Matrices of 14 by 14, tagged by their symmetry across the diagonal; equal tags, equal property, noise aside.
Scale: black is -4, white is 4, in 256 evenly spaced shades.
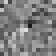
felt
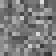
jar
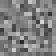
felt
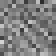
felt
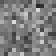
jar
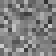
felt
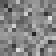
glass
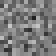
jar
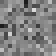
glass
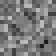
glass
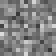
glass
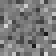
glass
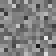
felt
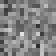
jar
